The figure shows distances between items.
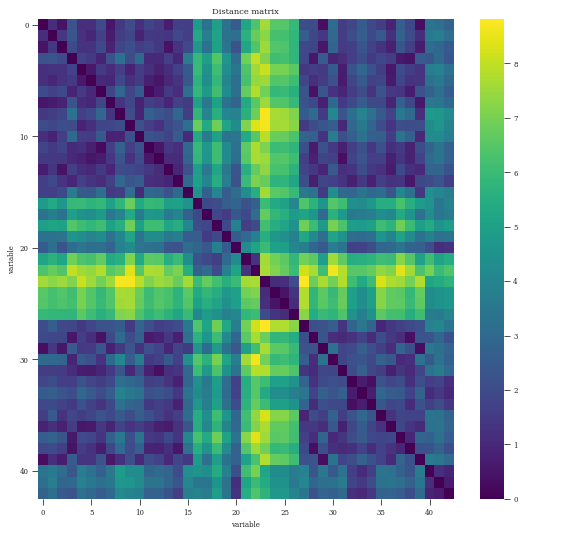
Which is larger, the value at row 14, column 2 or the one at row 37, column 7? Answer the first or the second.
the second
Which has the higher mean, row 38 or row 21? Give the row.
21
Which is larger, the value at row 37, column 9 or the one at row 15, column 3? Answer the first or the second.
the second
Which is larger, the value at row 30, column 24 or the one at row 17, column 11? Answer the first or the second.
the first
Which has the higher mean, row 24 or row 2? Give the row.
24
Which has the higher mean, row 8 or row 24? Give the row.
24
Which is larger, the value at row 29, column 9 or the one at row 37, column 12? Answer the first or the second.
the first
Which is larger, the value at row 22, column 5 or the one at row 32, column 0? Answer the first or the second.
the first
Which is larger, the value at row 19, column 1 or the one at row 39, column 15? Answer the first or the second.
the first
